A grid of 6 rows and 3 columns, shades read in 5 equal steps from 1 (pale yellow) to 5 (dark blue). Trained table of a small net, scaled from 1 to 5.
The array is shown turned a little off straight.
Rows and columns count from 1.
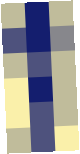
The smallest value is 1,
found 3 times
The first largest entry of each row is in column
2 2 2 2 2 2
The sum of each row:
9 12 8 8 7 7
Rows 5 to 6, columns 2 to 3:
4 2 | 4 1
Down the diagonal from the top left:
2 5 2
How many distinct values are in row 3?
2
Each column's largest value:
4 5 3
